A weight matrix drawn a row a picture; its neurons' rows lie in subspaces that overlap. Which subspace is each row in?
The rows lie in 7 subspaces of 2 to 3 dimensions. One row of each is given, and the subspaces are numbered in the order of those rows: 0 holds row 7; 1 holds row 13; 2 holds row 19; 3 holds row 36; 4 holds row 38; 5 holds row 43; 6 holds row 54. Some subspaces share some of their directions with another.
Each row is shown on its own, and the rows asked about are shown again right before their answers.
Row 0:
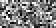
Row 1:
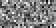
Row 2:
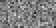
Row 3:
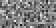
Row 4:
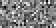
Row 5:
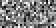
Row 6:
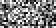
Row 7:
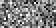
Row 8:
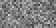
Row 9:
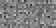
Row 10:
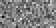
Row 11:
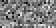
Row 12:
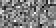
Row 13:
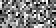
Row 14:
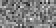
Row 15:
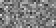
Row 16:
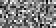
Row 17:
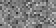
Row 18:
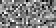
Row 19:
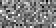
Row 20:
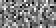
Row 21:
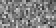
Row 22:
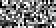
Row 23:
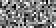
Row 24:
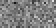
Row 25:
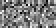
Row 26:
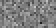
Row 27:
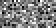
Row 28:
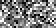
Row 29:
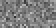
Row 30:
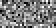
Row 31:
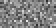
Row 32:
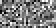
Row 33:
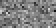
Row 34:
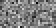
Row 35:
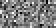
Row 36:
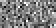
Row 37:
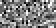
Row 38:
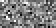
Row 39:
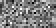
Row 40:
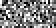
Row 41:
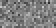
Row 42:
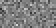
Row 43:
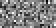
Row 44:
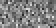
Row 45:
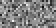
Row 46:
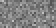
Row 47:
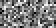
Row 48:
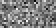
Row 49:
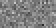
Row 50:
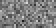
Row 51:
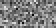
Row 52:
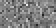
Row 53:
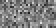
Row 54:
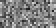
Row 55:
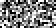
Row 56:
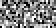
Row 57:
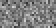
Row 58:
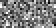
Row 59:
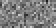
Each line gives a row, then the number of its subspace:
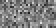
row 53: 3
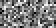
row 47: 3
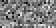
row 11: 4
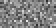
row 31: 5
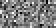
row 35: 5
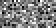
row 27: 4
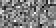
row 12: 3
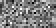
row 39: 6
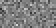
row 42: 4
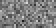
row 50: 2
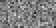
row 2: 3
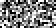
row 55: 3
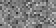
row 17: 1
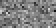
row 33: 4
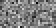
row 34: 3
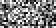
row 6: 0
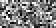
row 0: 4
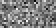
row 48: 0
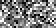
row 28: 1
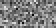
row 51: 0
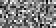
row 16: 5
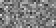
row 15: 4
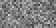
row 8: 1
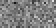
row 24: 2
